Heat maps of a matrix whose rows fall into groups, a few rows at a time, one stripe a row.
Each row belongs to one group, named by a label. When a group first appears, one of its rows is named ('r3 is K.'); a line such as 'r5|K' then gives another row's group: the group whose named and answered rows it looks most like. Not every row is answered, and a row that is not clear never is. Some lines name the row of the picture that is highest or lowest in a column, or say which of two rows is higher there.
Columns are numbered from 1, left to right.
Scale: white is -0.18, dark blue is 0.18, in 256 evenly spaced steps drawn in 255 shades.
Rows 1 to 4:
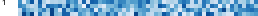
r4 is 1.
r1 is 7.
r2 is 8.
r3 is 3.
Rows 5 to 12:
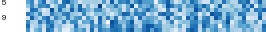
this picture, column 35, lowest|7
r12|7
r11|7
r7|3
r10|7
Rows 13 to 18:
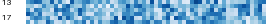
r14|8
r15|8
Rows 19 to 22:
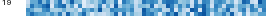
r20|1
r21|7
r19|1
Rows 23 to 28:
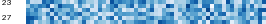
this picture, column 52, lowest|28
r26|8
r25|3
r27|3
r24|1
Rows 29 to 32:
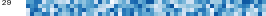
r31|1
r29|3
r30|8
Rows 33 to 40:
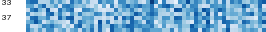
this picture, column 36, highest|34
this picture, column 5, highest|34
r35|1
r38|3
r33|3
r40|7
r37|1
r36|3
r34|8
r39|7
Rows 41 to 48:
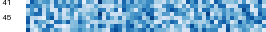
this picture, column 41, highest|41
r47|7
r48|7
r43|1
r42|8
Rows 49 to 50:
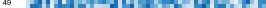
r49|1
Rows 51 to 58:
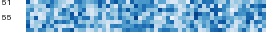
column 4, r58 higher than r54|Yes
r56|8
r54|3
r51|7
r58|8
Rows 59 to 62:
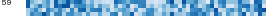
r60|8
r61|3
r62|1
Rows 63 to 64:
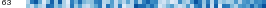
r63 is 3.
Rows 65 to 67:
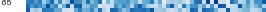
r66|8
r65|3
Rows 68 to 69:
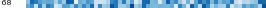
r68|1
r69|7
